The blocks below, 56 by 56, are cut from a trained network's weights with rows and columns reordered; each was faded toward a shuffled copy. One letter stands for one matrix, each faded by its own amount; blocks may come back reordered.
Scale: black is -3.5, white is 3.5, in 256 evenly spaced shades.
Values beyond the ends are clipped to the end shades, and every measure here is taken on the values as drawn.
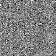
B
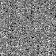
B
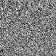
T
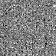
B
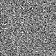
T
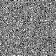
B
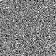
T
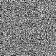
T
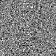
T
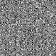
B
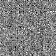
B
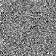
T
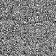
T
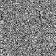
T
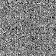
B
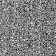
B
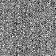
B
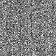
B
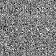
B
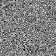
T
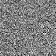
T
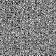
B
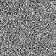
T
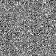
B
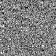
T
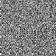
T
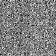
B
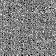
B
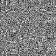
T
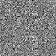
T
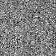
B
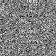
T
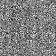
B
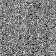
B
